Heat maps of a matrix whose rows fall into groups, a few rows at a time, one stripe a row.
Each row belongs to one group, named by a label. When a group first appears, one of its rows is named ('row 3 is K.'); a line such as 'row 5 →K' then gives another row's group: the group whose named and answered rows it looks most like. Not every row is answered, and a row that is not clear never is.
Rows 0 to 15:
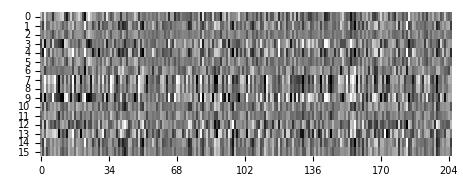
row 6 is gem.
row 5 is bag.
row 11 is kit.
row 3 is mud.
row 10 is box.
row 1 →box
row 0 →bag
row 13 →kit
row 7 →kit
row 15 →box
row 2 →bag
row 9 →mud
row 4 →box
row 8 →kit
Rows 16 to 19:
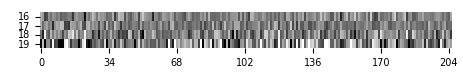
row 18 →box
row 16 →gem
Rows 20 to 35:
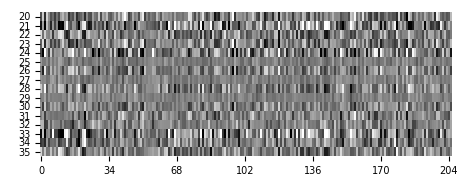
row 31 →gem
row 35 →bag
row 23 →gem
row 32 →gem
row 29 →bag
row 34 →mud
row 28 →bag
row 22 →bag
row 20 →gem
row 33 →mud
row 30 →box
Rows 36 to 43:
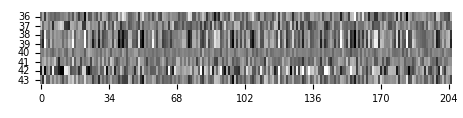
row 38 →box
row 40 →bag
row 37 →bag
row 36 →gem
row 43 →box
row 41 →kit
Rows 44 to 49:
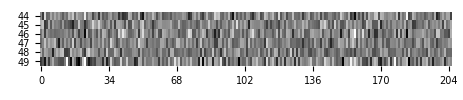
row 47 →kit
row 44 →box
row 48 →bag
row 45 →gem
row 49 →mud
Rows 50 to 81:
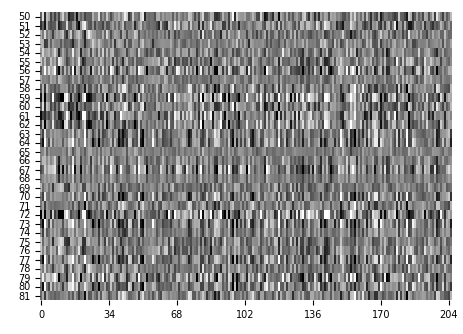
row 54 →kit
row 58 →gem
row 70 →box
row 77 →box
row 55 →bag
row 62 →mud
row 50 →gem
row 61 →mud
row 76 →bag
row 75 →bag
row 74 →box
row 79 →kit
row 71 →gem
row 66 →kit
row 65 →bag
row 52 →bag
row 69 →bag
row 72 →mud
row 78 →bag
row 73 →box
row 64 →box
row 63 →box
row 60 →gem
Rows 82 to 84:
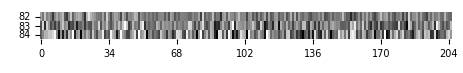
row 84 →kit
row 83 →gem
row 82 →bag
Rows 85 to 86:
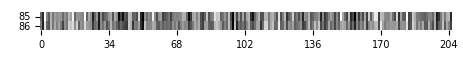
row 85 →box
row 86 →box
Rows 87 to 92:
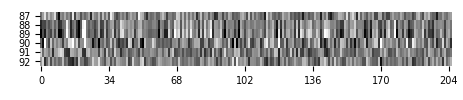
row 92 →gem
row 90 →box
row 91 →bag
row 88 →mud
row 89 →mud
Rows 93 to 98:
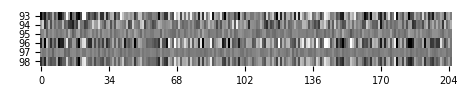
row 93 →mud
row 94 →gem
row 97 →bag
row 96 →mud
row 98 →mud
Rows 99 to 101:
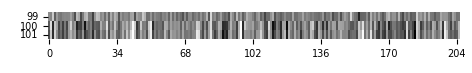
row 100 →gem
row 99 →bag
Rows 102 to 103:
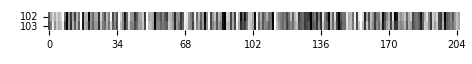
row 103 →kit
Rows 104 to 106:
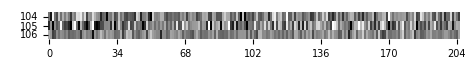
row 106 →gem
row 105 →mud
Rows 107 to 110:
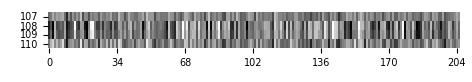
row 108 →mud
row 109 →mud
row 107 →kit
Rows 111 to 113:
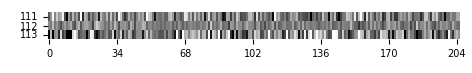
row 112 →bag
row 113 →mud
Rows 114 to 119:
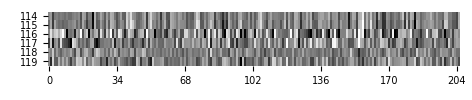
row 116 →kit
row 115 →gem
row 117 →mud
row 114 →gem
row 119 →box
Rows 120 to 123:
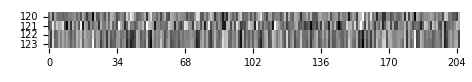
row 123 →box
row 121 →kit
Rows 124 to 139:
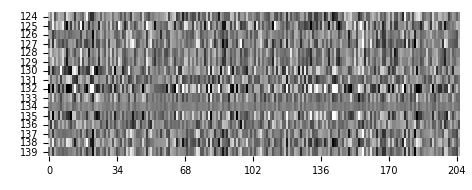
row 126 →gem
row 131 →bag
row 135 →mud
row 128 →kit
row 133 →bag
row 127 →gem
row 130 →mud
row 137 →gem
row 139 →gem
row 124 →bag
